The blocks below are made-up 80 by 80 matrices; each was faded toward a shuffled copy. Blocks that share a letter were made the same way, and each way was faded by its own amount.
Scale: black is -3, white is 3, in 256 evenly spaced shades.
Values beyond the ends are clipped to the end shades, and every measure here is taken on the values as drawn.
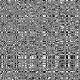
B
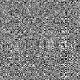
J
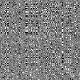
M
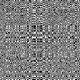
B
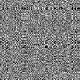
J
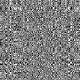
J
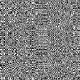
J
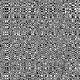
B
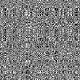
J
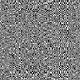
M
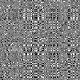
B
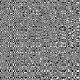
B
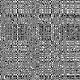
B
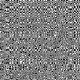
B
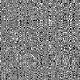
M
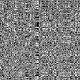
J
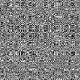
J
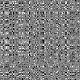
B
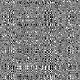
M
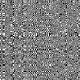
M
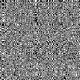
J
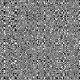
M
